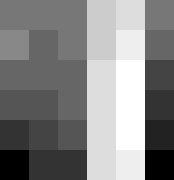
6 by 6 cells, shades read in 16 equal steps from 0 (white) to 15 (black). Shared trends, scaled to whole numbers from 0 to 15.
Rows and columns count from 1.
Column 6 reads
8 9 11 12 13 15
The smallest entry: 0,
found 3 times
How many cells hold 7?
1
